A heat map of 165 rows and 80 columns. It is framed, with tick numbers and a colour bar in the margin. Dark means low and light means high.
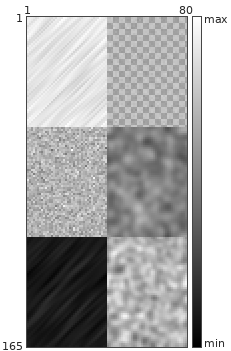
It is made of 3 by 2 panels. Panel 1,1: very high, slanting up to the right, faint in contrast. Panel 1,2: high, checkered. Panel 2,1: high, fine-grained. Panel 2,2: middling, blotchy. Panel 3,1: very low, slanting up to the right, faint in contrast. Panel 3,2: high, blotchy.
